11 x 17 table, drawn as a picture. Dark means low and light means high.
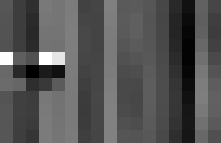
Values change most from cell to cell in the middle left. Overall the values sit about 30% of the way up the scale. Streaks run downward. The ninth with the highest average is the middle left. In the middle left lies a patch that is rougher than the rest.
